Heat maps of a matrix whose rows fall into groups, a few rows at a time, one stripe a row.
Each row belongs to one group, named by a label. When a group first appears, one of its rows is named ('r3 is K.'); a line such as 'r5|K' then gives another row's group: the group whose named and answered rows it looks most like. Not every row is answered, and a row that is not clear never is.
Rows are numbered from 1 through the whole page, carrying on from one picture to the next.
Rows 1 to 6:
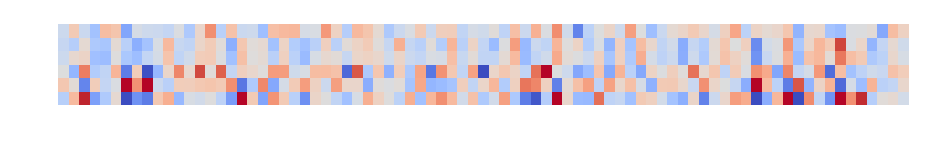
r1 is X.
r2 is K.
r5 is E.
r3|K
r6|K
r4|X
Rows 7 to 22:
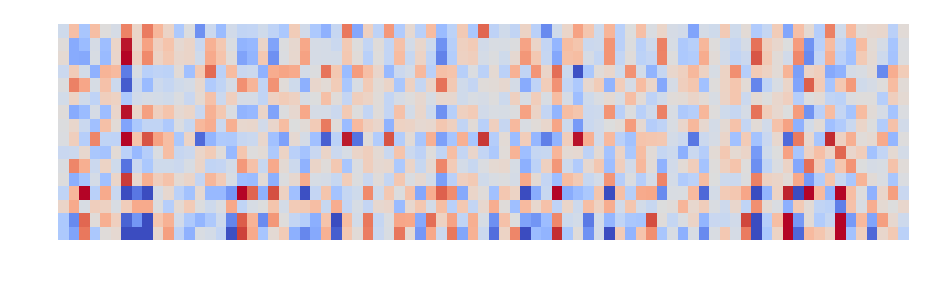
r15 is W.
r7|W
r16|K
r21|K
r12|X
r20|E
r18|E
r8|E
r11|K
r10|X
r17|K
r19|K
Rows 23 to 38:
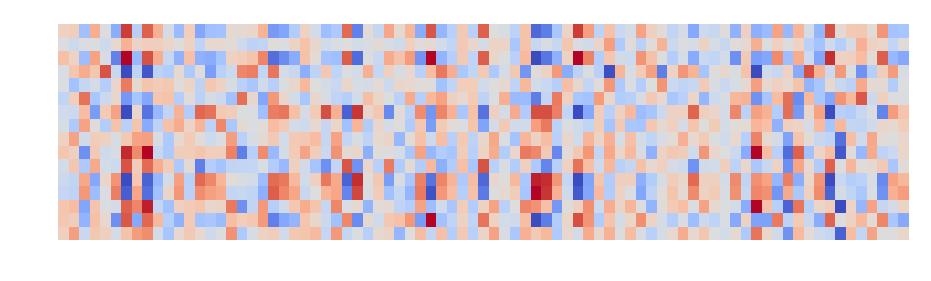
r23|W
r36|E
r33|W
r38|E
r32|E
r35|X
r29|X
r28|K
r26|K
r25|W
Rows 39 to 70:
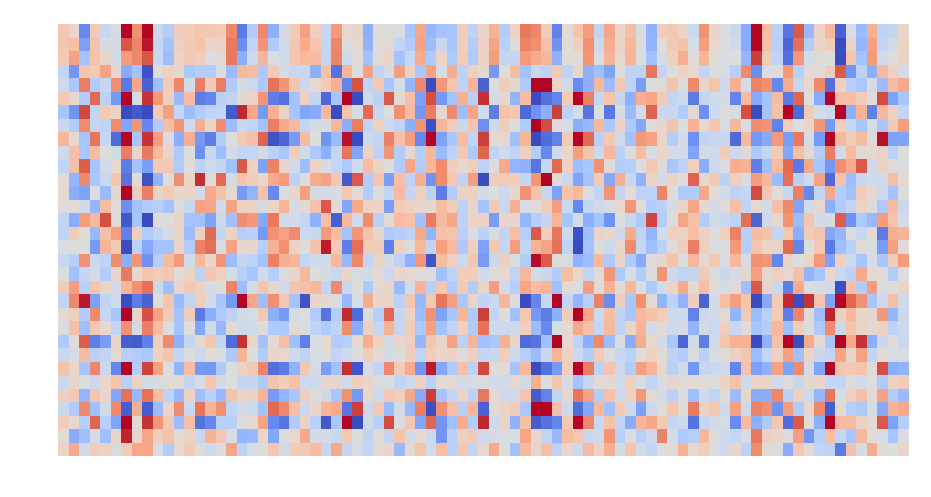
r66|W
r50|X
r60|W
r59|K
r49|K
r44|W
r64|W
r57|E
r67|X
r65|X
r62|K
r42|K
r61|W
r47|W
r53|K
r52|X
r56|X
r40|E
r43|X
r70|E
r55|X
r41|E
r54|X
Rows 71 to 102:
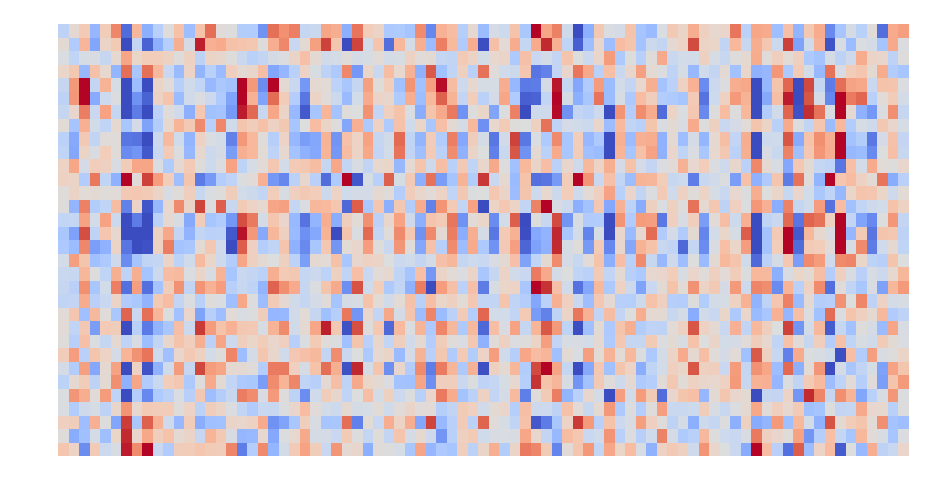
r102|E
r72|X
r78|X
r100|W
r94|X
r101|E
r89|X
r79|K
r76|K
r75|K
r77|K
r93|X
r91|K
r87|K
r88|K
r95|E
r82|W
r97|X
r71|X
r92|W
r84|X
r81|E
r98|K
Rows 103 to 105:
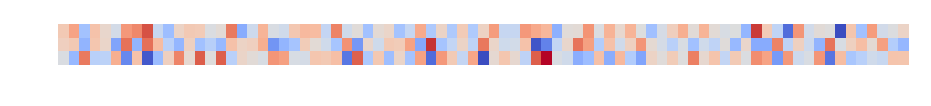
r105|X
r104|W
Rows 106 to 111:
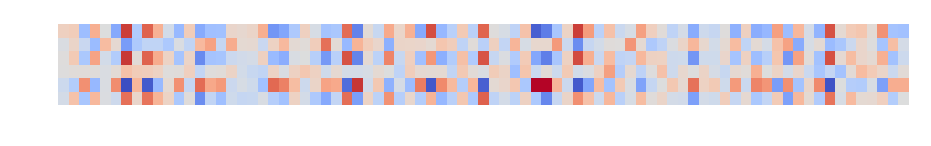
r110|X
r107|X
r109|E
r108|W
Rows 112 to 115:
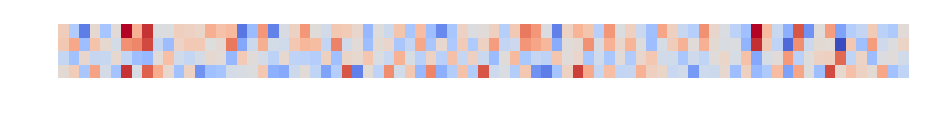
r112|E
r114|K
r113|E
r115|W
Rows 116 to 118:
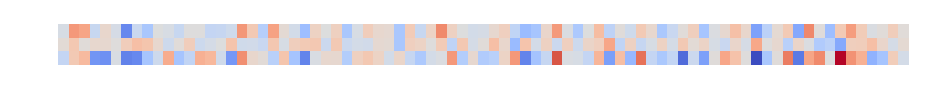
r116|K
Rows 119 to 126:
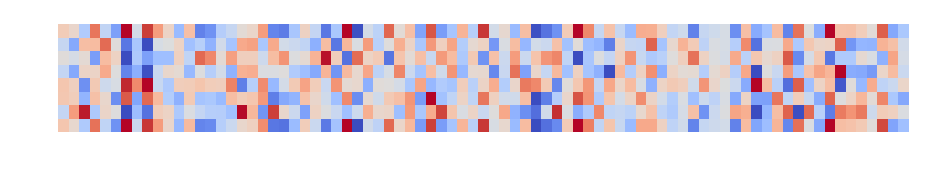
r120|K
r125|K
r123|E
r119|W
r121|X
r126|W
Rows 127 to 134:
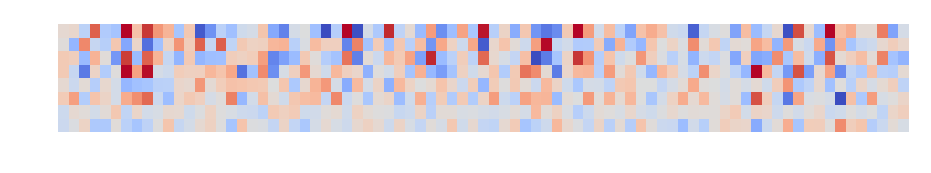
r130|E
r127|W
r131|X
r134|K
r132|E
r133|X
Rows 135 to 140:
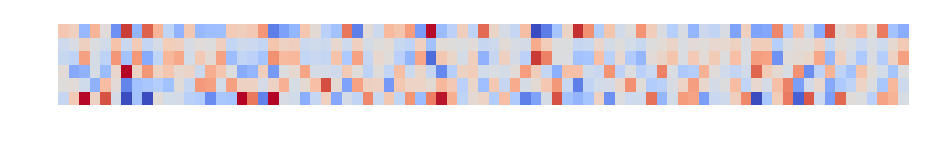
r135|W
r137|X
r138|E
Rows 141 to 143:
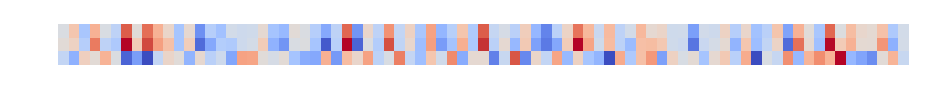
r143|K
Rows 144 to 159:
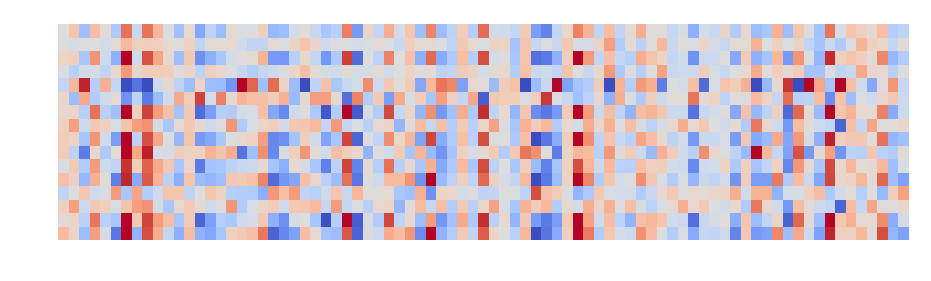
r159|W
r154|W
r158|W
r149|X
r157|E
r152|W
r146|W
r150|W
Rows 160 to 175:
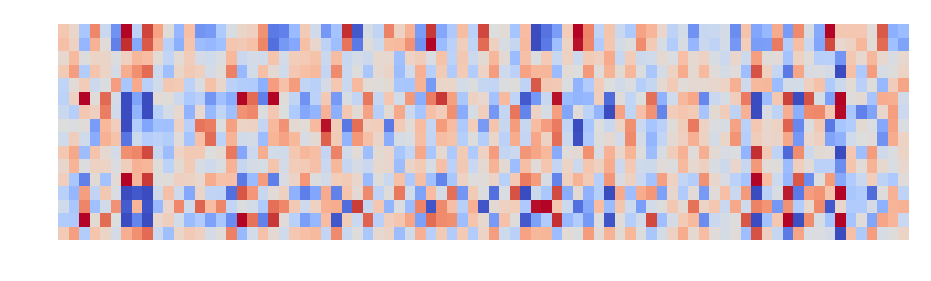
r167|X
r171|E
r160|W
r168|X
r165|K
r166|K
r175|E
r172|K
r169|E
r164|X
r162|E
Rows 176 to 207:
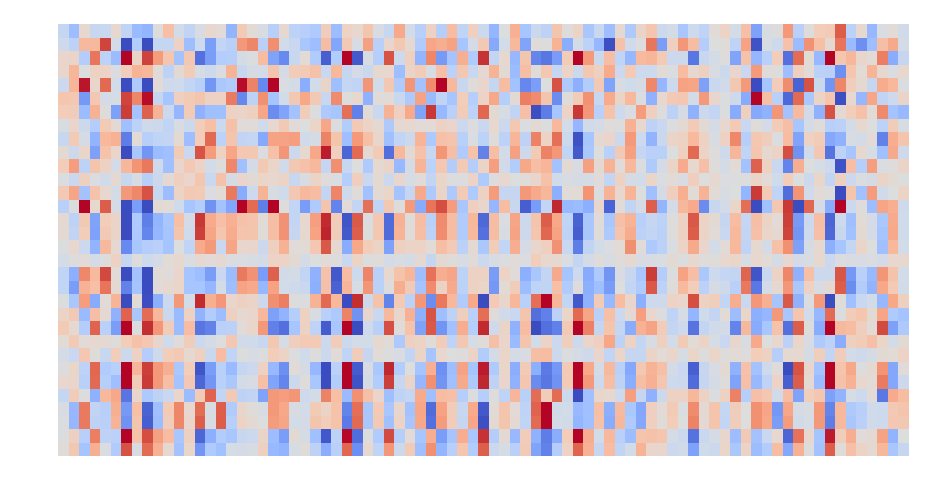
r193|X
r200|X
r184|X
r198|W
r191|X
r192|X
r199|E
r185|X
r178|W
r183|X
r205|X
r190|X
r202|W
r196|X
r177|K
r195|K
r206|W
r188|E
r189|K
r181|E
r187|X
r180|K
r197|W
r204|X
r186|E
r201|W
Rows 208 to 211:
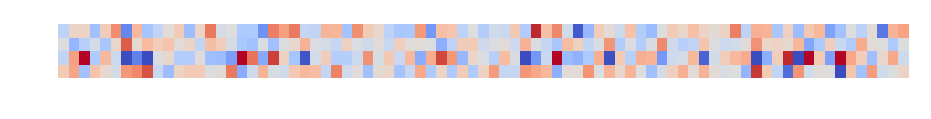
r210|K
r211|E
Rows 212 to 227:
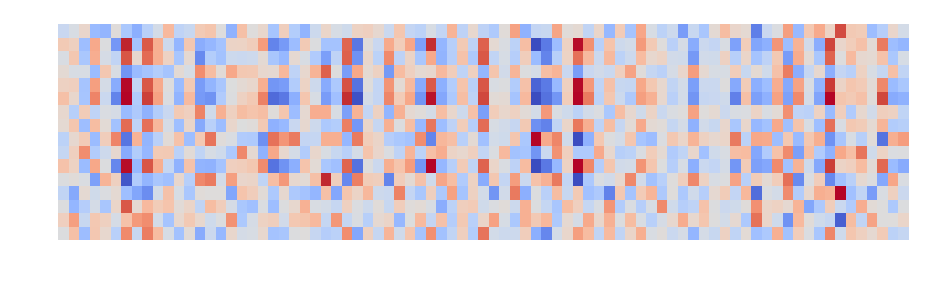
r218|X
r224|K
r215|X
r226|E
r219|W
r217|W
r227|W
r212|K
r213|W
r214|W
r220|X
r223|X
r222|W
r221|K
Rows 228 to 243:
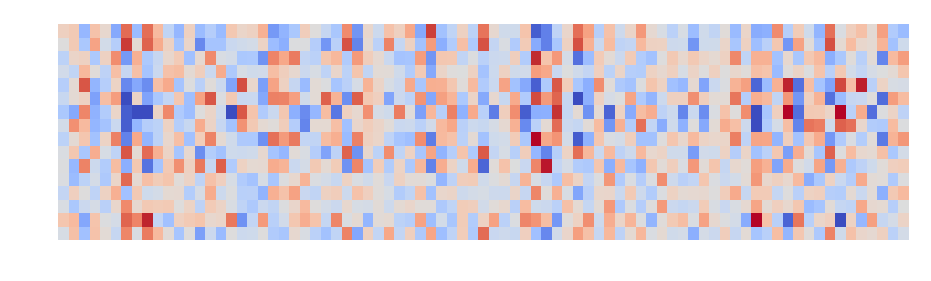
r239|E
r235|K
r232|K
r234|K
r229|W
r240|X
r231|X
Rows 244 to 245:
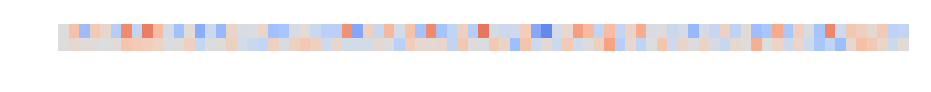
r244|W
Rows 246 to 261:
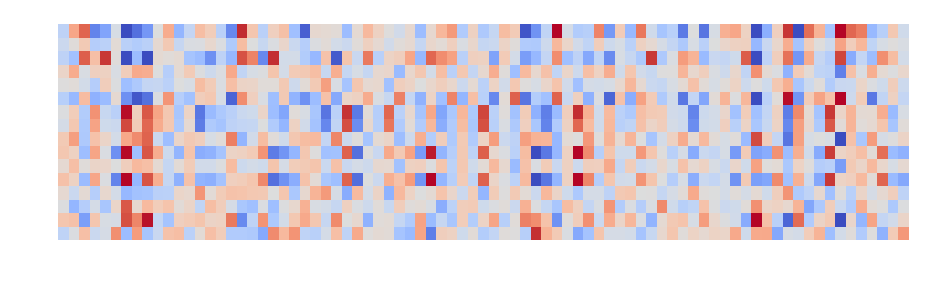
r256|E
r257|W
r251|K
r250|X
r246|K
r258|X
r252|W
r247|K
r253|W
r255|W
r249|E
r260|E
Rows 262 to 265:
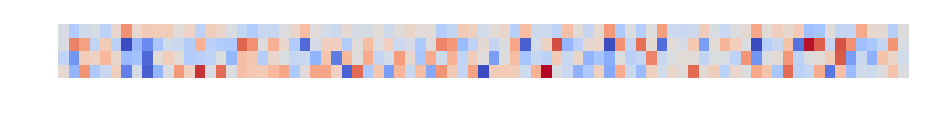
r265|X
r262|E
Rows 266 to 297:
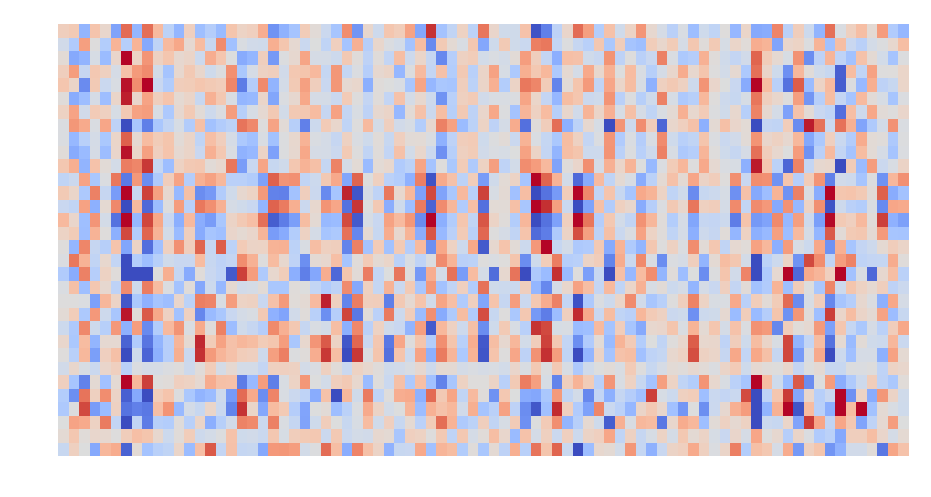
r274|E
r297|X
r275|E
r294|K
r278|W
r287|W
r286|X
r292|E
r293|K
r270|E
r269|E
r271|E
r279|X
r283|K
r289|X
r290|X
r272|E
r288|X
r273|K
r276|E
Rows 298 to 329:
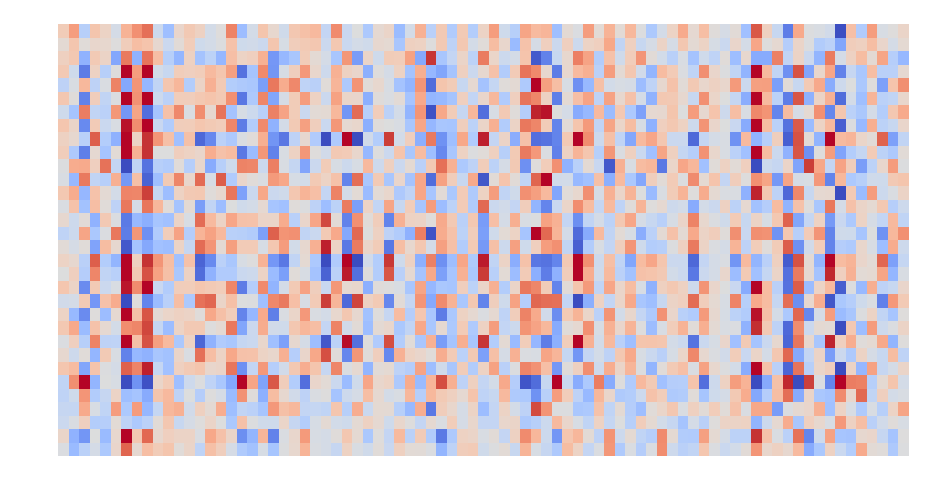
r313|X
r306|W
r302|X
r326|X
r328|E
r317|E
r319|E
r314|X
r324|K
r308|K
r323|E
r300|W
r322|X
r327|K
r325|K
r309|X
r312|X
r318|X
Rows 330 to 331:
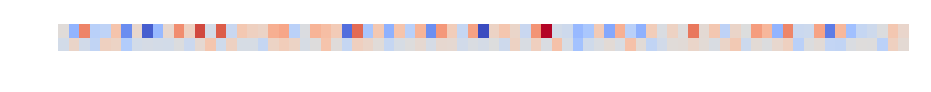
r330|X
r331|X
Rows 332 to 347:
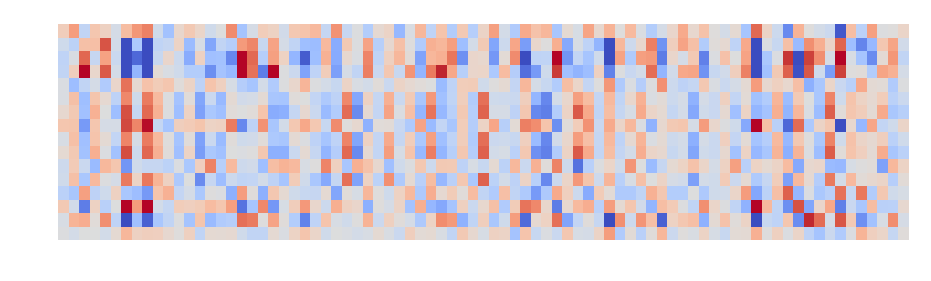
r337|W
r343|W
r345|E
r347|E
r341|W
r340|W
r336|E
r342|X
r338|W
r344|K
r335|K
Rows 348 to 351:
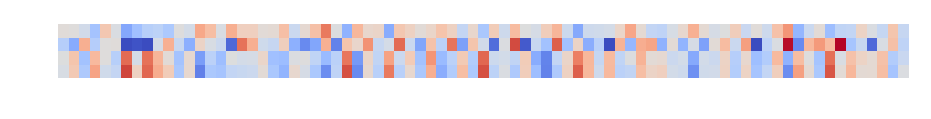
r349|K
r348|X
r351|W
